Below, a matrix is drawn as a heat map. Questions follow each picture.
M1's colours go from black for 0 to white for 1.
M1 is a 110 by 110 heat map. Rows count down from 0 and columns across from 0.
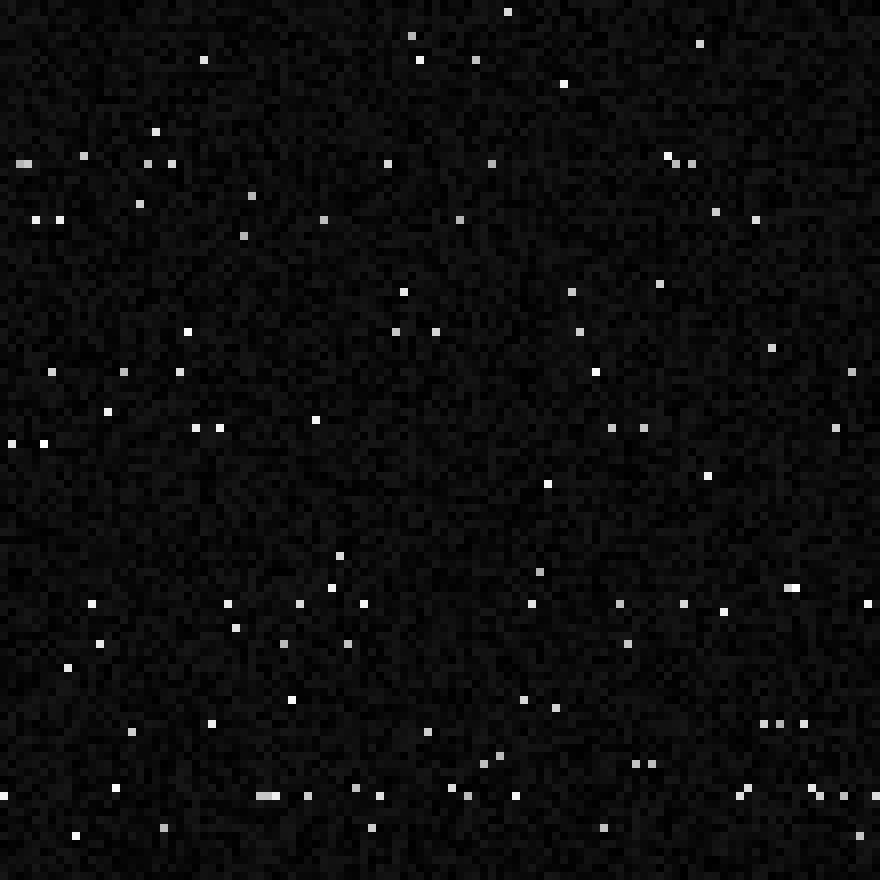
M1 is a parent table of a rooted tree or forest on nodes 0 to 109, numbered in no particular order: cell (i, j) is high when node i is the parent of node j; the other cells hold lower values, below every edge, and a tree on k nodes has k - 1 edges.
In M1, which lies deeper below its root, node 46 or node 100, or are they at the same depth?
node 100
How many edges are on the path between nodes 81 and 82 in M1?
7
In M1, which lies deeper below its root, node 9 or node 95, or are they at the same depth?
node 95
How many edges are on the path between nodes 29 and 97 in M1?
6
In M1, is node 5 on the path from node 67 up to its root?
yes
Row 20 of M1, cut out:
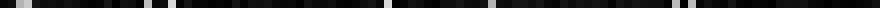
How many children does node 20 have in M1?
8
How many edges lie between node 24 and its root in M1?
2
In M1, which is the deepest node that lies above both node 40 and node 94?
27
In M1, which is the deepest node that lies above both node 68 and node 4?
53
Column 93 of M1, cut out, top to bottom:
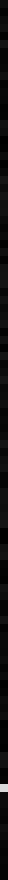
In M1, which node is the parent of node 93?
98
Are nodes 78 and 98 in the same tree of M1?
no
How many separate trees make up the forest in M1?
4
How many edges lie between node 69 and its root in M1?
6
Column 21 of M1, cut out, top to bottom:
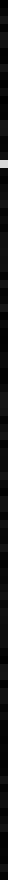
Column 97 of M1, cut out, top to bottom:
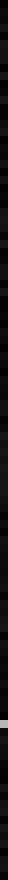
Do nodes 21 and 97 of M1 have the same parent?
no
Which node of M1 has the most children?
99
